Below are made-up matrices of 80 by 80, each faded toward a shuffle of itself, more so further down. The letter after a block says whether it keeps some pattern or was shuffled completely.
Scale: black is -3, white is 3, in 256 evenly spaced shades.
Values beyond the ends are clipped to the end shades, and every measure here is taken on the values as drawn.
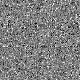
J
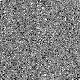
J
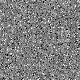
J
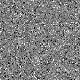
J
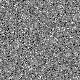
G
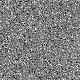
G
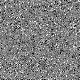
J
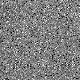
J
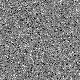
G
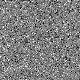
J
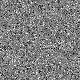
G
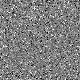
J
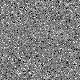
J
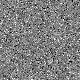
G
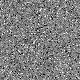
G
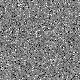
J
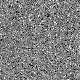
G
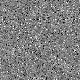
J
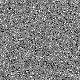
J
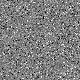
J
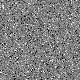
G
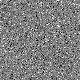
G
